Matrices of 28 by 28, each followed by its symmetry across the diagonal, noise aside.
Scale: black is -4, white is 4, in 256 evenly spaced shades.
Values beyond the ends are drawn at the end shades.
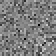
symmetric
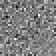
symmetric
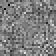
symmetric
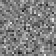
antisymmetric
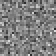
antisymmetric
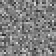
antisymmetric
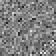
symmetric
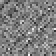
symmetric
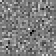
symmetric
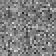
antisymmetric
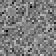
symmetric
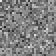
symmetric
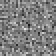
antisymmetric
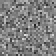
antisymmetric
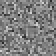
antisymmetric
